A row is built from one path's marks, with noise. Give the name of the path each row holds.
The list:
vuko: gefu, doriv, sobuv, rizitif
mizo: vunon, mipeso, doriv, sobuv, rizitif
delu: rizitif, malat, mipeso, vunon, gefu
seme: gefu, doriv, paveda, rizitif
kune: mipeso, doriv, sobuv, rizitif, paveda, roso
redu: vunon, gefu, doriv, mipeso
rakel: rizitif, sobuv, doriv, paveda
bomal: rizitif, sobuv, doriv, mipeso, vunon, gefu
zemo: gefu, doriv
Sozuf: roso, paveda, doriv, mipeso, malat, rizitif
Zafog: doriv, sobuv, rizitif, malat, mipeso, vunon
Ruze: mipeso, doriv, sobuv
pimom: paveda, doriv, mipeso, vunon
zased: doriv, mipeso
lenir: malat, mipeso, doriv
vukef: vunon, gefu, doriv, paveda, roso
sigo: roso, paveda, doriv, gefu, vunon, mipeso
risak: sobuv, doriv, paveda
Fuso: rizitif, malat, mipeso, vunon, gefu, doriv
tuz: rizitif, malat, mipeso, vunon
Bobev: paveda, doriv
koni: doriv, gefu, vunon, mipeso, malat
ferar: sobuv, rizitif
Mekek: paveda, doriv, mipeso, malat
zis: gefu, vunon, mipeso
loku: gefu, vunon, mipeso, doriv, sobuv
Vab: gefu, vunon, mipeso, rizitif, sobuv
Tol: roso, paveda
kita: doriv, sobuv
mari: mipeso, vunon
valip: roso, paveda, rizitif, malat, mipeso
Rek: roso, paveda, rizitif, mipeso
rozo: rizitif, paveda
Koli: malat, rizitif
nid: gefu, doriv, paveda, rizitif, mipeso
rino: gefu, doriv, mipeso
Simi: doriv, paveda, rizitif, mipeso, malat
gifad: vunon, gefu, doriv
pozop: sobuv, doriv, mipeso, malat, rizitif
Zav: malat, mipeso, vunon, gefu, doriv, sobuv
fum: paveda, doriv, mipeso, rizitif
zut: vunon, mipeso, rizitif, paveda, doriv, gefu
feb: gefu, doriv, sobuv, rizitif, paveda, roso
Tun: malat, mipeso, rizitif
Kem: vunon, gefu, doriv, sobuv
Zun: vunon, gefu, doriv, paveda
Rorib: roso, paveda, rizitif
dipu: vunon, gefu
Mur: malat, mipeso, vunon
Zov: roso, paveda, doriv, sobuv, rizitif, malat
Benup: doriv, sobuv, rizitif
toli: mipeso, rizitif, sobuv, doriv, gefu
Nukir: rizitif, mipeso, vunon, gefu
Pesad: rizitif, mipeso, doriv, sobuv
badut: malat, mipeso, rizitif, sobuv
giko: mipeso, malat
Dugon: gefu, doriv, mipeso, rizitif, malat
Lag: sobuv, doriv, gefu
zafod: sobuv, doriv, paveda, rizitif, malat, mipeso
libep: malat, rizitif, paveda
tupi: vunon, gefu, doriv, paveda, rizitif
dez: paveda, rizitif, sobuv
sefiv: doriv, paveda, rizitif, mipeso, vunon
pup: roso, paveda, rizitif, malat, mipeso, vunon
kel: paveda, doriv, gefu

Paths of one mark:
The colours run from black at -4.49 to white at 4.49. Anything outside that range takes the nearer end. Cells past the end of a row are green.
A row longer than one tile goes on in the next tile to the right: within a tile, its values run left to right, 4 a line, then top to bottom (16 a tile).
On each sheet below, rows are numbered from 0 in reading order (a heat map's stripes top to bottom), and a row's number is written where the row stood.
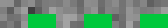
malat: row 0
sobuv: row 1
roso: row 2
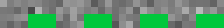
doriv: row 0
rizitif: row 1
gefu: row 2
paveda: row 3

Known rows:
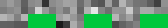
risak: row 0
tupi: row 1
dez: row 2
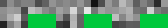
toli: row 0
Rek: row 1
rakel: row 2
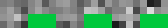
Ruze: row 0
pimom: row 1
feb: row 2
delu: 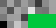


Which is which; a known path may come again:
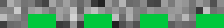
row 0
dez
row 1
kune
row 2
zafod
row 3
Benup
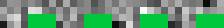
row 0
bomal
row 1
badut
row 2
zut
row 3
pup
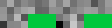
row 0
tuz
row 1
Fuso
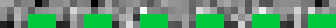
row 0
Sozuf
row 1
valip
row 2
Nukir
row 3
pimom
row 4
vukef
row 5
Rek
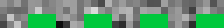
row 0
gifad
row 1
tupi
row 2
fum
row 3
Ruze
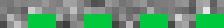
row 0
dipu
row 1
rozo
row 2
zemo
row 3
Kem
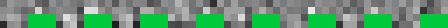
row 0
vuko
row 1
loku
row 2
toli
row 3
rakel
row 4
Pesad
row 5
mari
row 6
Zav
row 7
Koli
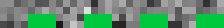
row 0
Mekek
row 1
delu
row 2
Simi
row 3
libep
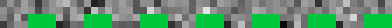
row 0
Tun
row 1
Zov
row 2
risak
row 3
Zun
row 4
koni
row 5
Dugon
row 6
Zafog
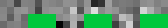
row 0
giko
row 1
feb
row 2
redu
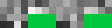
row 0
sigo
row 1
sefiv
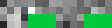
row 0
Vab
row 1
Bobev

